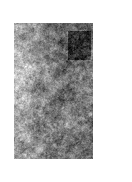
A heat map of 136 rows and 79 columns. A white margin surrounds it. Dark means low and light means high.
The texture is blotchy. The ninth with the lowest average is the top right. The values follow a bell shape. An odd patch, lower than its surroundings, sits in the top right. No regular stripes run through it. Values rise toward the left.
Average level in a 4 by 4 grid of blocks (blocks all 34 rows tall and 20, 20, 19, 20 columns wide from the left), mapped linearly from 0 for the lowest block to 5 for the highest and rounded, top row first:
4310 | 5322 | 4322 | 4322
